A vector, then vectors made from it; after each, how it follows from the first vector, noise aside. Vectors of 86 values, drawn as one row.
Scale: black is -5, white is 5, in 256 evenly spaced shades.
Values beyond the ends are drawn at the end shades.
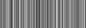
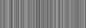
shrunk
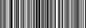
scaled up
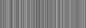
shrunk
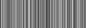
reversed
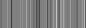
partly zeroed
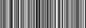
scaled up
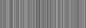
shrunk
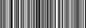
scaled up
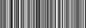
scaled up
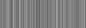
shrunk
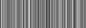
reversed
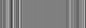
partly zeroed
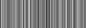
reversed
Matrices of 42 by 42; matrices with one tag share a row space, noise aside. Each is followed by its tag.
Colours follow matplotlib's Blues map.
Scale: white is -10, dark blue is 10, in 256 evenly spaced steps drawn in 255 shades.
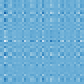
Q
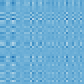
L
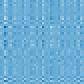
Q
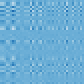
L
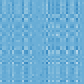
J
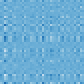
Q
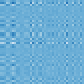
L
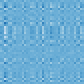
Q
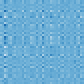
Q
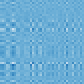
L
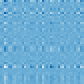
Q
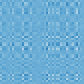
J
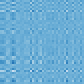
L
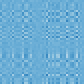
J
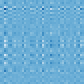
Q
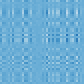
J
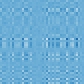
J
